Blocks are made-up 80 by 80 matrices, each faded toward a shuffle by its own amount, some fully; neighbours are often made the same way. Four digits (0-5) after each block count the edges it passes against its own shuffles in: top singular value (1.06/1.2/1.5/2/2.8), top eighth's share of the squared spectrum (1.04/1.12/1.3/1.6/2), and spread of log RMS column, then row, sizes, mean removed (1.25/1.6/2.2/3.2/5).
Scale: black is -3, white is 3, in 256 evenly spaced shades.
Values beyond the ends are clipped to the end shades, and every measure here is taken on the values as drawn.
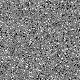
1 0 0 0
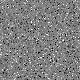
1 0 0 0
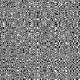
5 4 3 3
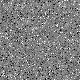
1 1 0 0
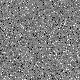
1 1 0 0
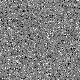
0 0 0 0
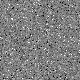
0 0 0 0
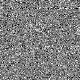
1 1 0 3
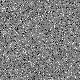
0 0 0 0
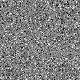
3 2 0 1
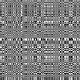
5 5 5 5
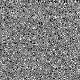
3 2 1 1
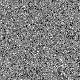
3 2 1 0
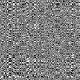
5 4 3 3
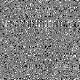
3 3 1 2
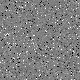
0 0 0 0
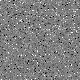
1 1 0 0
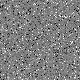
1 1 0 0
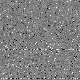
3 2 0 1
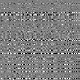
5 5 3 4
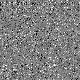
2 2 0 1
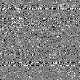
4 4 1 3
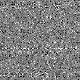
3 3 1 2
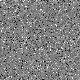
2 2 0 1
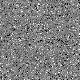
0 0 0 1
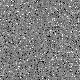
0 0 0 0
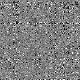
2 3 3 3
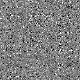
1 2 2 2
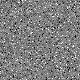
0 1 0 0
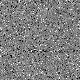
1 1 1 1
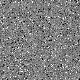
0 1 1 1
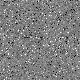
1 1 0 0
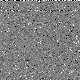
3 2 0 2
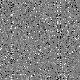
4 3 2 1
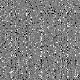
4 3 2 1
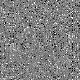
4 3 2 1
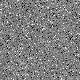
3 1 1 0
